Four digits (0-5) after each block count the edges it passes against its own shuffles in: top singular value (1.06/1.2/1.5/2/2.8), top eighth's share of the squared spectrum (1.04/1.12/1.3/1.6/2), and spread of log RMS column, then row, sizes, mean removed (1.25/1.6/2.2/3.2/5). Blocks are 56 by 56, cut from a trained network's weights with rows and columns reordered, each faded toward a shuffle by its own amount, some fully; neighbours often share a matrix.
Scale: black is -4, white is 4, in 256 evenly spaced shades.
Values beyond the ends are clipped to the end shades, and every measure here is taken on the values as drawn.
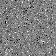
1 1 0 0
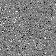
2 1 0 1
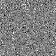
3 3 1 1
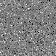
1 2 0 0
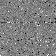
2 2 0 1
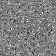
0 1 0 0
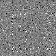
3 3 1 1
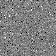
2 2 1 0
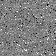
0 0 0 0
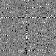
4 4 1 2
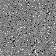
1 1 0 0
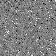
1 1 0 0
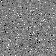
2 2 0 1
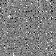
3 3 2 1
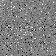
2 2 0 1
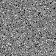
0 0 0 0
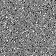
1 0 0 0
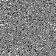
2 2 0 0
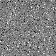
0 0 0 0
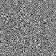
3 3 1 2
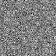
3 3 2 1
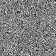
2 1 0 0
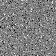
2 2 0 0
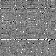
4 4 0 2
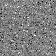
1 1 0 0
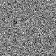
3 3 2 0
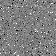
0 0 0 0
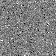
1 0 0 0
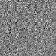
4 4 2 2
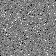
0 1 0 0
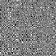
4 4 2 2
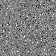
0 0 0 0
